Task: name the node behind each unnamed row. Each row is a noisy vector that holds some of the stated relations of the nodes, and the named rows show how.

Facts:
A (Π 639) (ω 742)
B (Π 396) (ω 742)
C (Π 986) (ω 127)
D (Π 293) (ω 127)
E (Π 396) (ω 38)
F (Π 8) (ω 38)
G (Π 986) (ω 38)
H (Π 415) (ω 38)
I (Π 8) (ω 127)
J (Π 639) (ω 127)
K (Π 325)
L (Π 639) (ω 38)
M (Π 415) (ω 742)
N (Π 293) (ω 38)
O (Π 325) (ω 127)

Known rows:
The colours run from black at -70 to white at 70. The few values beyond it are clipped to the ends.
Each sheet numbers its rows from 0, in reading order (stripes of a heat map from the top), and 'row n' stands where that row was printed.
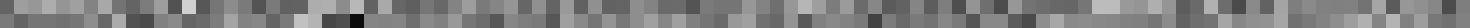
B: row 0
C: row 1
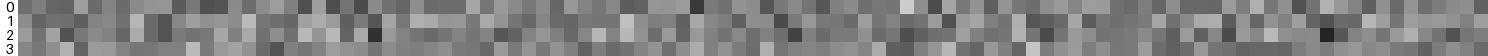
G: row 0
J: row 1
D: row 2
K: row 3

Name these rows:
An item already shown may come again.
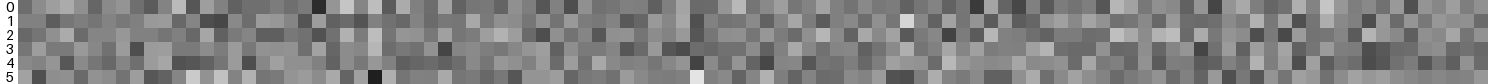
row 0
M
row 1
G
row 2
A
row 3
E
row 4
N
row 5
O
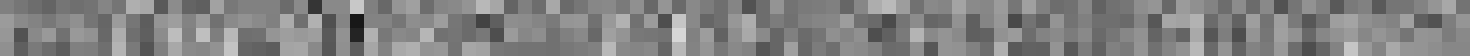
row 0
L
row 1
I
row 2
O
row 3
J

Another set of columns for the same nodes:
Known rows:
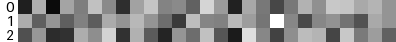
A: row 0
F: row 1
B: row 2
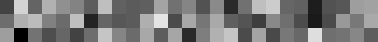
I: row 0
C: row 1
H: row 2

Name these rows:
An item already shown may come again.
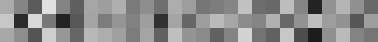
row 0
K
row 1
N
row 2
K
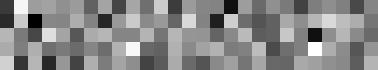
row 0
J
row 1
A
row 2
K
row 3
L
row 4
E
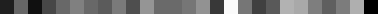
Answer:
M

